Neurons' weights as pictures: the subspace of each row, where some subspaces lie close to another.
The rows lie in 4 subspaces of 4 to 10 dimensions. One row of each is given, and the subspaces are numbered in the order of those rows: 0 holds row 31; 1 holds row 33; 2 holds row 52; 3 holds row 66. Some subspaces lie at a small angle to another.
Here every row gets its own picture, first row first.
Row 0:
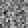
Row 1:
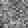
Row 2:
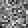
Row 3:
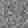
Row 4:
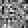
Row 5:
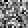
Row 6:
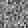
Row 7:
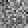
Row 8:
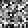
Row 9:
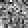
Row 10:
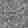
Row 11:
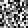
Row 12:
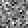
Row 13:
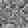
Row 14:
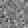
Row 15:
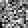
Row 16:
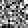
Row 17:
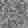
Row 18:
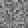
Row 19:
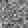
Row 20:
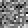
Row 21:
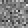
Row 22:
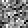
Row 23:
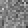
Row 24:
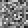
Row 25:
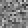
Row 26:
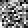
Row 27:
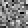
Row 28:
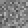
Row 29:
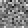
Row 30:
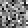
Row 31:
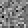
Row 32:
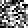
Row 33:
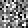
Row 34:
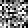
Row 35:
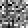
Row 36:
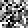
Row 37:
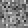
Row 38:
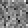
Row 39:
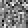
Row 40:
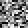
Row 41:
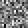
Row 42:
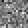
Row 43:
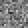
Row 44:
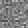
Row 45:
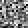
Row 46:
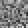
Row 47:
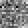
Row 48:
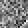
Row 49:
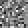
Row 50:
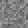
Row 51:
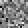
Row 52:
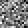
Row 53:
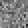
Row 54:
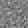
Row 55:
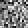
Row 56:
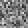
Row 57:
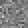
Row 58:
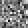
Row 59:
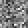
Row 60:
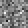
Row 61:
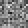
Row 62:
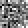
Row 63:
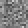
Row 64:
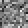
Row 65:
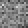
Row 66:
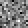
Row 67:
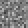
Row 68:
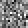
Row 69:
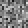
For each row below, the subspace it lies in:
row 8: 2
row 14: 0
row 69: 3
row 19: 2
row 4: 1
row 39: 3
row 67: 0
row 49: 0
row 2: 2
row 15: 2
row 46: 1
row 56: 3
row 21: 0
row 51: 0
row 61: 2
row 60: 0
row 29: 3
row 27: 3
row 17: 1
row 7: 3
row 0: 0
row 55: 3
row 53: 1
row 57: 0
